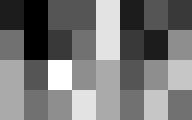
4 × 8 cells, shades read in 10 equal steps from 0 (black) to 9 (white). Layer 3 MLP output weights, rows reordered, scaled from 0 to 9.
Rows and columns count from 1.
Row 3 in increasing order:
3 3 5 5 6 6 7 9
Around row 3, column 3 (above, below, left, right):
2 5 3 5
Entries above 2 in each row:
4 4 8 8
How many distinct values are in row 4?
5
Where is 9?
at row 3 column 3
